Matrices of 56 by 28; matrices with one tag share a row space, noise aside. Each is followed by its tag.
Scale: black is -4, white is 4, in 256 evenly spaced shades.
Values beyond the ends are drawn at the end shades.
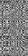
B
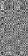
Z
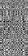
B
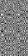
Z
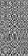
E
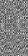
Z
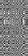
B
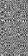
Z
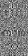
E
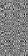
Z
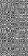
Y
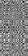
B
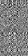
E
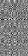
E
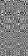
Z
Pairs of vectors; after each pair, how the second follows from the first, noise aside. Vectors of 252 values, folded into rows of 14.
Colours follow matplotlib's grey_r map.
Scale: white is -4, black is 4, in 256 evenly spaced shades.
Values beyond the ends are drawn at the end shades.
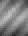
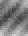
negated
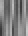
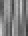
negated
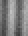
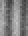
reversed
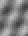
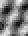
scaled up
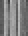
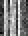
scaled up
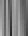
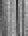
reversed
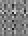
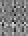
reversed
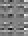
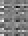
reversed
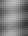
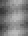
reversed
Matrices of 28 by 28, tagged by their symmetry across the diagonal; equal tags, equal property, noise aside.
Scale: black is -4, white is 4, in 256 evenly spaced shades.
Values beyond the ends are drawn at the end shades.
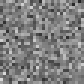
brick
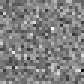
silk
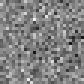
silk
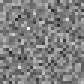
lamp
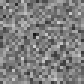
lamp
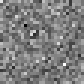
lamp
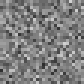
brick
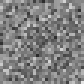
lamp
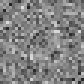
lamp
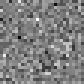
brick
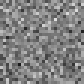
silk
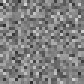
brick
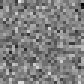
silk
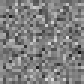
brick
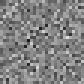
lamp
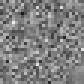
brick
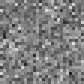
silk
